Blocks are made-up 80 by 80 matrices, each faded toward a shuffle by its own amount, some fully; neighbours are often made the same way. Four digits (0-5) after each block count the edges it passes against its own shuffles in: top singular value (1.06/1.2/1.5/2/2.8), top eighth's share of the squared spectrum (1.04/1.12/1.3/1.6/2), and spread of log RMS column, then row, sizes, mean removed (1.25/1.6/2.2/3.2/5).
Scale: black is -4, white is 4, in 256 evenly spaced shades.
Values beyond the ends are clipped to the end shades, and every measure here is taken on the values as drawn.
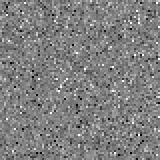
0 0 0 0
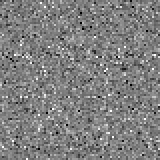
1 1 0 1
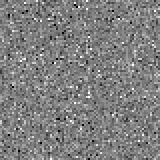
0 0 0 0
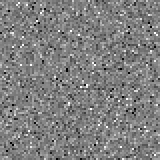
0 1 0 0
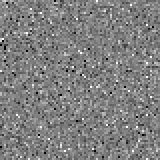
0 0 0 0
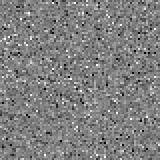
0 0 0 0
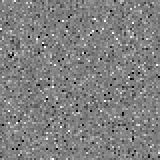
1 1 0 0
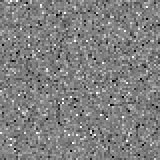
0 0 0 0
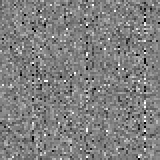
2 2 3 0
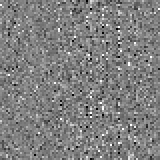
1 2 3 0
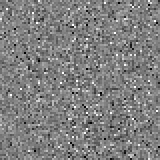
1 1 2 0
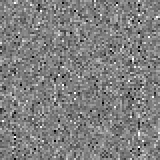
1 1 2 0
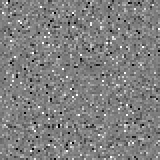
2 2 0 0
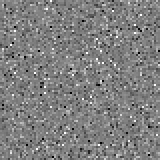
1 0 0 0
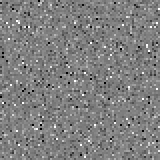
2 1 0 0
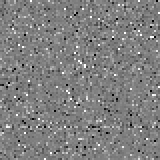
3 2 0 0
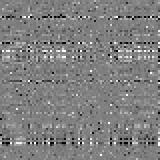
5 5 2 3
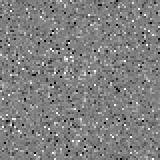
2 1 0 0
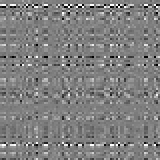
5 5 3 4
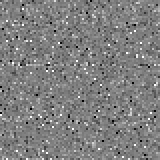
2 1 0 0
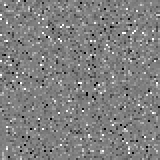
1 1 0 0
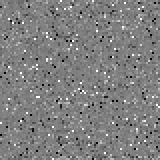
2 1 0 0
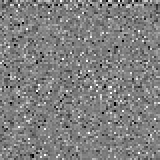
4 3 1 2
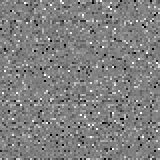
3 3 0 2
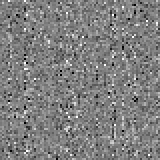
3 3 3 0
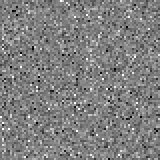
2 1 0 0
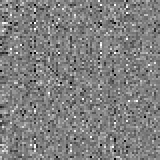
4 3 3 2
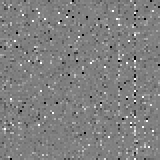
3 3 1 0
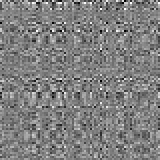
5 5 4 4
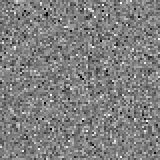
2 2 0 0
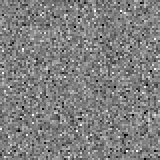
0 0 0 0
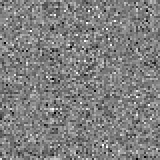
3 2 1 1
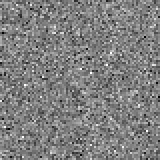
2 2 0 0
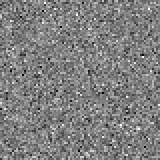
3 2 0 0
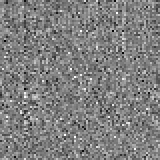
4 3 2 1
